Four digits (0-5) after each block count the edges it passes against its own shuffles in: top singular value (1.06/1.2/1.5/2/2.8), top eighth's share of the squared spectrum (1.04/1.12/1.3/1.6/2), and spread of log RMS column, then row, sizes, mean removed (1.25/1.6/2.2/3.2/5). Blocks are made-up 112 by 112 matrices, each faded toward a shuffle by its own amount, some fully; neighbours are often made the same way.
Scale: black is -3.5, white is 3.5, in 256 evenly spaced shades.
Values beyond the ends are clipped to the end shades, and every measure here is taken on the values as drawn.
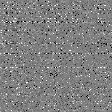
4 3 1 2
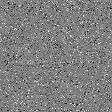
2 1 0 0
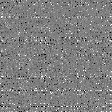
4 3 2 3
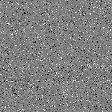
2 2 0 1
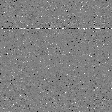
4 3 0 1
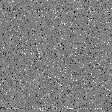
2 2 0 1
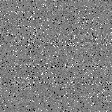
3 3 1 2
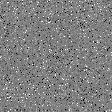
2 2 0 1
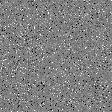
2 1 0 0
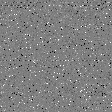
2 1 0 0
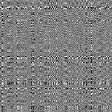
5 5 4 4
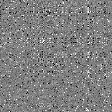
4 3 2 2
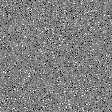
3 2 0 0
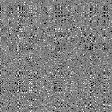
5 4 3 3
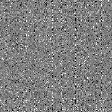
4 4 3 2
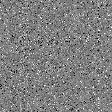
3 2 1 0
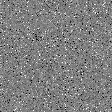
2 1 0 0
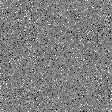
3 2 1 0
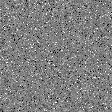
2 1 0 0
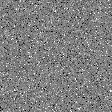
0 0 0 0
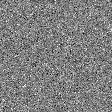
0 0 0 0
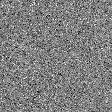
0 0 0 0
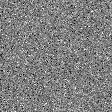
0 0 0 0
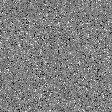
3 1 0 0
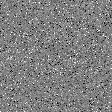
0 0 0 0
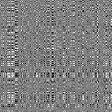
5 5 4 4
